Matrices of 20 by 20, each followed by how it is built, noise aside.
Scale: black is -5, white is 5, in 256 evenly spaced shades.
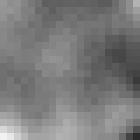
smooth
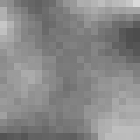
smooth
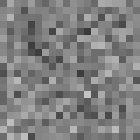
noise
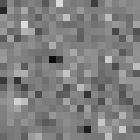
noise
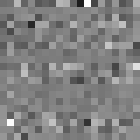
uneven rows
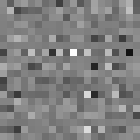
uneven rows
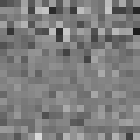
uneven rows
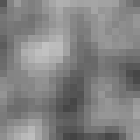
smooth
